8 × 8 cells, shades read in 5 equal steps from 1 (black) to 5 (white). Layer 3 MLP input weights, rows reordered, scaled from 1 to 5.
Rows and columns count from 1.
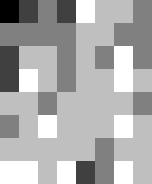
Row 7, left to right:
4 4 4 4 4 3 4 4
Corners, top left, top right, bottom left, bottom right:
1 3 5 4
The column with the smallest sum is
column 1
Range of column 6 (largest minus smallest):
1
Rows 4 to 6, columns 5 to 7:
4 4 5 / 4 4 4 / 4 4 5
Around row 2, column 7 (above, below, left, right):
4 5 4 3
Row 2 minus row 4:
1 -2 -1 0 0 0 -2 -1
